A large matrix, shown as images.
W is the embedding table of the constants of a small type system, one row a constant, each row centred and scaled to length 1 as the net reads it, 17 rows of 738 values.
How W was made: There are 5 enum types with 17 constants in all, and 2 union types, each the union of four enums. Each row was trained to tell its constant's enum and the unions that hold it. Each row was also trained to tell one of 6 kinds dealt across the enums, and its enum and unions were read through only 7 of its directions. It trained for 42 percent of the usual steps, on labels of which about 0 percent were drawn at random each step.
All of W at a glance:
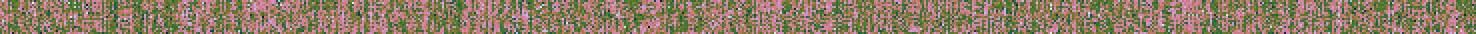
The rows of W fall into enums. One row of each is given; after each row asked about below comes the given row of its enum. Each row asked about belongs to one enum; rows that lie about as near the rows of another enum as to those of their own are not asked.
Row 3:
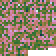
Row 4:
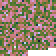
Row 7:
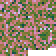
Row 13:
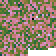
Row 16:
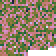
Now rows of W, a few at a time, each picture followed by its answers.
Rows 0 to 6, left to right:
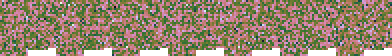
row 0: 3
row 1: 4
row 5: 13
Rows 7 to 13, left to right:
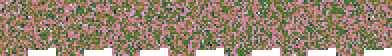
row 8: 13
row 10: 3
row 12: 3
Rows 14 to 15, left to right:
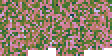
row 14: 3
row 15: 13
